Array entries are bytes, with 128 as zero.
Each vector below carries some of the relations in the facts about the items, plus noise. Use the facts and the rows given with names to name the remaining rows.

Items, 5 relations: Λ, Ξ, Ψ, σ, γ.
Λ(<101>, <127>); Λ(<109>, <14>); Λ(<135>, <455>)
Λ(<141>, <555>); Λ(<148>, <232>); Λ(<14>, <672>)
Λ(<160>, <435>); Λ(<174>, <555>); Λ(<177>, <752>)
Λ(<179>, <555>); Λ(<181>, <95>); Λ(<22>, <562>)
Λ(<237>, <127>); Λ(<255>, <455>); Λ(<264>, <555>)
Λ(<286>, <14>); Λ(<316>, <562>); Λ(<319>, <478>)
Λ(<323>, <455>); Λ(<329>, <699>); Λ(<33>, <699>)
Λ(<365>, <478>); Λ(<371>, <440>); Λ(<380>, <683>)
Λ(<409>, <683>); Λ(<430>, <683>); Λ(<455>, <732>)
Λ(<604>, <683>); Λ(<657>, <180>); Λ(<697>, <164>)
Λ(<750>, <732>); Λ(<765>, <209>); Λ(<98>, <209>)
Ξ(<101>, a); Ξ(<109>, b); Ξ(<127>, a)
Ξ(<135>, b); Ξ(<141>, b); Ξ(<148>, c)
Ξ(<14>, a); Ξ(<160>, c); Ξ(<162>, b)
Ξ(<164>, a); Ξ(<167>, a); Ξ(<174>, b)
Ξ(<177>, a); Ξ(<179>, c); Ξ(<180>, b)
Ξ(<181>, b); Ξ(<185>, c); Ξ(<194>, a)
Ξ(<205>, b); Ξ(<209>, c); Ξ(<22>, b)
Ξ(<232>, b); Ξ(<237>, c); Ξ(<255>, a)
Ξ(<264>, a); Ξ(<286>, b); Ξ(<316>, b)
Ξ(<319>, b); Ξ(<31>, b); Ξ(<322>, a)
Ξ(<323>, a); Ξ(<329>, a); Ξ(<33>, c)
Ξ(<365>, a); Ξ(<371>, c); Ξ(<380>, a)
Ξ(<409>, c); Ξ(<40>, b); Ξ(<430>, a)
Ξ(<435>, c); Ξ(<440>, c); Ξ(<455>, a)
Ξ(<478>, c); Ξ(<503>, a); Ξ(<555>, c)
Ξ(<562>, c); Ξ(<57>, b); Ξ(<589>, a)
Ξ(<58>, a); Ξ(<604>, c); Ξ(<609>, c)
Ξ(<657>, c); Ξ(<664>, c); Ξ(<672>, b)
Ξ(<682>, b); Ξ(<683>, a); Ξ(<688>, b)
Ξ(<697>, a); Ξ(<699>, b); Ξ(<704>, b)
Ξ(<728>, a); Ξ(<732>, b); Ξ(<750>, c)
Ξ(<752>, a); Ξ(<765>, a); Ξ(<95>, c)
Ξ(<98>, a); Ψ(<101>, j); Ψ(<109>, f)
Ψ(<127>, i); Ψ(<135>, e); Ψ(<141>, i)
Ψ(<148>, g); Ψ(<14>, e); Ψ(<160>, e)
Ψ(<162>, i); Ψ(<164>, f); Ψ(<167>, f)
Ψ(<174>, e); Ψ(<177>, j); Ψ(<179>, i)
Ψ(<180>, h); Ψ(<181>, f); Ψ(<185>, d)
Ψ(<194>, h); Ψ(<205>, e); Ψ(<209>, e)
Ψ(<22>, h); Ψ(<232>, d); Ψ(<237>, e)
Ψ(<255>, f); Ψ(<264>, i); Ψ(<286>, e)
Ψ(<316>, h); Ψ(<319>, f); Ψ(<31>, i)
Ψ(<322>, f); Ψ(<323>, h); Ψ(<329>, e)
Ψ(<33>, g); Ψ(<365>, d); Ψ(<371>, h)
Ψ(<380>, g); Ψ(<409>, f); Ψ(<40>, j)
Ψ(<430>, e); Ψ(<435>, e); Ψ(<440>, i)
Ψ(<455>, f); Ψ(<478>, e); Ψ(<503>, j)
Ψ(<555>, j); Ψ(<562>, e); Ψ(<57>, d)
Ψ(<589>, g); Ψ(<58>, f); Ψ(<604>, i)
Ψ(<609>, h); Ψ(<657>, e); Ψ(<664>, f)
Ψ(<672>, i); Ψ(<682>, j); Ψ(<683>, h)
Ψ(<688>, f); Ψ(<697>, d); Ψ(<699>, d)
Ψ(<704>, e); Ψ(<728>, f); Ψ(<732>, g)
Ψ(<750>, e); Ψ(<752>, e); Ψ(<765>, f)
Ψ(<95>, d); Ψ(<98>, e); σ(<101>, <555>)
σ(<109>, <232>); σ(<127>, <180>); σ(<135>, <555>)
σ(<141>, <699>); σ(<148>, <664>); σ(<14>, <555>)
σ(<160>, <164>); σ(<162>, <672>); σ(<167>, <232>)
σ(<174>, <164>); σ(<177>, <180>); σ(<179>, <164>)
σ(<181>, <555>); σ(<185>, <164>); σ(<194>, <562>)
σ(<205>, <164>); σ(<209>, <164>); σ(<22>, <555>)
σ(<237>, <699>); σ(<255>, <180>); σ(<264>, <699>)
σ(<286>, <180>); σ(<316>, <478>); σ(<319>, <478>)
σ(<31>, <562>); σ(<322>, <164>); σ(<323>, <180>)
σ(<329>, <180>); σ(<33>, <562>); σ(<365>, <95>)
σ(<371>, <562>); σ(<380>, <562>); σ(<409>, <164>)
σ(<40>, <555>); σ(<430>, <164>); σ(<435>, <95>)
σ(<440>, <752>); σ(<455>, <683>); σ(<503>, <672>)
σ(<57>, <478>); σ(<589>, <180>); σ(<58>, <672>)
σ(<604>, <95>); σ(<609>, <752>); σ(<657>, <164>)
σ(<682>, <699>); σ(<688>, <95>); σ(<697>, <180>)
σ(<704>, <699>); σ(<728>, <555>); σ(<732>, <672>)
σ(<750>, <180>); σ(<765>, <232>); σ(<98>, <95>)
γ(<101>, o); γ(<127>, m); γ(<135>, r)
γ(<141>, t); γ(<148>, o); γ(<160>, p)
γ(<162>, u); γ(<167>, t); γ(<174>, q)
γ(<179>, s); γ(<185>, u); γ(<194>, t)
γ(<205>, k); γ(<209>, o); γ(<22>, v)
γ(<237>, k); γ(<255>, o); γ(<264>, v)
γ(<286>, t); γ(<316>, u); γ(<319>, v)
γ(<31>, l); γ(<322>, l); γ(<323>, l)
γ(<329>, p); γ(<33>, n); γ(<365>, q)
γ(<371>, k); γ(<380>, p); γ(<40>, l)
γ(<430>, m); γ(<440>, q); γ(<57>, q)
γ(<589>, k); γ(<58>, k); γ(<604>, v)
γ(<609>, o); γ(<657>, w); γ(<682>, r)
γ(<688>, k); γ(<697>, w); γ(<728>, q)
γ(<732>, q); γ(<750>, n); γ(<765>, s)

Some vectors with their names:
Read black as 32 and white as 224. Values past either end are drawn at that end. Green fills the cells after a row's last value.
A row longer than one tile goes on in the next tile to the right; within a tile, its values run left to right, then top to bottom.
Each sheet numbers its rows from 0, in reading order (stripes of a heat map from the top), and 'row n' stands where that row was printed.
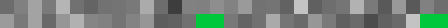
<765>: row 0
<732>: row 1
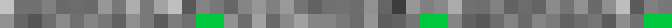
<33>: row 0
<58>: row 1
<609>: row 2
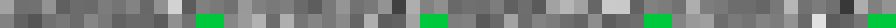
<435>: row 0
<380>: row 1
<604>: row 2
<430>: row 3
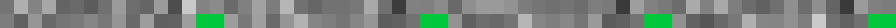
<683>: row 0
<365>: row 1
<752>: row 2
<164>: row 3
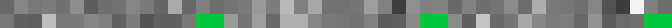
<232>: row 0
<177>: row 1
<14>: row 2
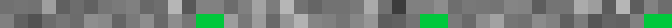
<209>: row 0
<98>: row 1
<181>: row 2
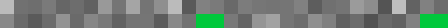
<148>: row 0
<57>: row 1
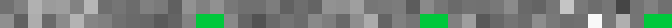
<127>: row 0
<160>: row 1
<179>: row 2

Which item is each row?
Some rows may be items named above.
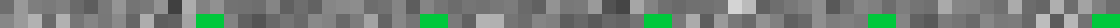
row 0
<380>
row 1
<185>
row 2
<109>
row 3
<141>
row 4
<555>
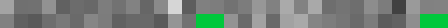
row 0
<440>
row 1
<589>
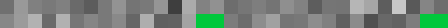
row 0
<380>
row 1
<22>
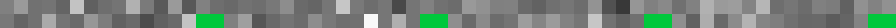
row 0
<732>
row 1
<179>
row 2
<322>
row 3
<127>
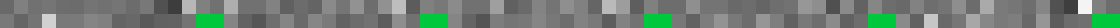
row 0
<672>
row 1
<609>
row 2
<95>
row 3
<205>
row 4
<14>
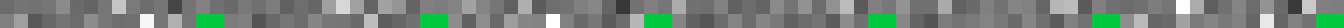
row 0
<179>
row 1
<409>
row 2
<455>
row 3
<609>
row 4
<478>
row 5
<264>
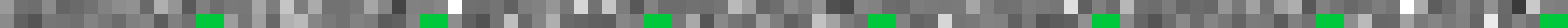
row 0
<664>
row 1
<329>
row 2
<750>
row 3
<174>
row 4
<180>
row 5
<371>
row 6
<264>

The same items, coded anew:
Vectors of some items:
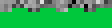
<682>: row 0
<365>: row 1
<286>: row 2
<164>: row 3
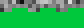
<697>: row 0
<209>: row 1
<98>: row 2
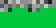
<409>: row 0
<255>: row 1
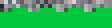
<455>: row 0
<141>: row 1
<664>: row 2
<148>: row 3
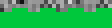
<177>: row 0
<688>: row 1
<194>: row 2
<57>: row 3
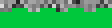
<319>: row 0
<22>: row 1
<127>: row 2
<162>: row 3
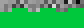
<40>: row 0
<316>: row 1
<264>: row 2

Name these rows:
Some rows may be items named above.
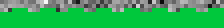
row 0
<750>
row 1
<562>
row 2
<589>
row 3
<174>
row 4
<22>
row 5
<264>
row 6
<148>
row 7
<109>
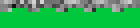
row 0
<672>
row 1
<14>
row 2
<209>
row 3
<185>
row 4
<664>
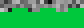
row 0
<179>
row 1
<329>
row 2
<181>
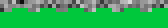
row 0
<329>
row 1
<699>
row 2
<205>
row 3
<180>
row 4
<95>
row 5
<699>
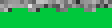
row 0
<750>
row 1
<478>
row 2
<380>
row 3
<232>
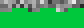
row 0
<732>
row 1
<752>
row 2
<555>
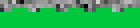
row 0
<329>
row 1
<750>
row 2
<683>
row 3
<322>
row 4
<609>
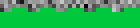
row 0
<589>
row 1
<683>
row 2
<135>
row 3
<430>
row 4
<604>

